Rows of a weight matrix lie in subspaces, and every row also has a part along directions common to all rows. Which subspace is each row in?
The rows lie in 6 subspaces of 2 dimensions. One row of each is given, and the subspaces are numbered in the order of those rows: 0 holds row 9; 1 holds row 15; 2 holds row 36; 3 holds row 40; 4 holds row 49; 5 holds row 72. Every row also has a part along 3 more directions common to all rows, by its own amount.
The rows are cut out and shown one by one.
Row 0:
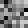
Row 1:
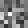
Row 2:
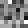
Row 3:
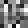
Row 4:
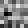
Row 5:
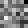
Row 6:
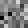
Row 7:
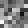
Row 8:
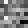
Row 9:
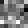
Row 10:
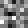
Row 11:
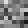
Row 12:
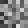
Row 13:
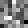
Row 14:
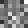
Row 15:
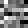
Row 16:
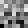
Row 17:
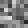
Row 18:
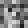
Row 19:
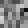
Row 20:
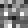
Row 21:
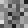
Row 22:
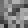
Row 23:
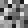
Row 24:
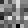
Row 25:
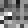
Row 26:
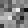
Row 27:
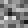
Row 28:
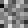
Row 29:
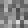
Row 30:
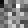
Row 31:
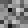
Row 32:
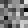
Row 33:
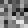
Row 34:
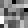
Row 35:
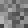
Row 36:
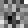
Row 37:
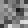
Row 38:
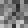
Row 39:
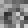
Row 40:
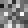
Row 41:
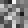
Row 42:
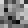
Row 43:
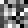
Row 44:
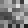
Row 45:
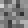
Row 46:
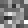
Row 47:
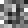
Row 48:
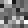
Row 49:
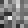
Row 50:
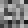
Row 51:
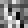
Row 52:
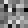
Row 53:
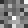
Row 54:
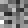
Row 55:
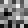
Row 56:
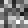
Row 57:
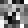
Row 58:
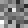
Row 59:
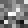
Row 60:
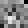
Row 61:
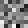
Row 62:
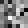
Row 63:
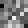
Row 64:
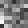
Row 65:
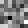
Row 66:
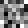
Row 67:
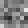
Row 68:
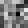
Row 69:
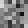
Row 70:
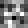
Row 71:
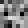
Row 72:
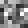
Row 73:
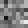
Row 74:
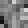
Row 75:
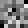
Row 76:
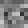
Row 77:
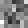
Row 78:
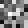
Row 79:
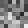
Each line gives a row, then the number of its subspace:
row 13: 0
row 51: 0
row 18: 0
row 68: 5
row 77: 2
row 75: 2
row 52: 2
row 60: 2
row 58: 2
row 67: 5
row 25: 4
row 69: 3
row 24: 4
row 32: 1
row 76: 5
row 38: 4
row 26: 5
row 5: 1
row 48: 0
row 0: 1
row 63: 3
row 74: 5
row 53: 3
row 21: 3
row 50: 0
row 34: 5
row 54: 2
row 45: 3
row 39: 5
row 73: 1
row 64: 5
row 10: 1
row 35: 5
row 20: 3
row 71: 3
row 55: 4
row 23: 0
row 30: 3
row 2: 0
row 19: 5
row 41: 3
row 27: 1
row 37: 1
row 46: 0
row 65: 0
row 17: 0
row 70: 3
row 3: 2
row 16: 4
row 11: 1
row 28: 3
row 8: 1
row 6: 4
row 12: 2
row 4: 4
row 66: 2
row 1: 4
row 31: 1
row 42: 0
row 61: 2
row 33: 4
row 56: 0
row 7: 5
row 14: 3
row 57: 2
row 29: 0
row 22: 5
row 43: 1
